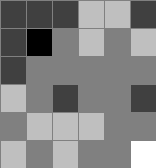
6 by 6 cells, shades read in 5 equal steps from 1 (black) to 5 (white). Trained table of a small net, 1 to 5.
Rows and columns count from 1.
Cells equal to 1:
1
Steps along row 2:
down up up down up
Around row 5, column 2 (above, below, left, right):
3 3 3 4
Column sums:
17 16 18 21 19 19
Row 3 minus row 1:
0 1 1 -1 -1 1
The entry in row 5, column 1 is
3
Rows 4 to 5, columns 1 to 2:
4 3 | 3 4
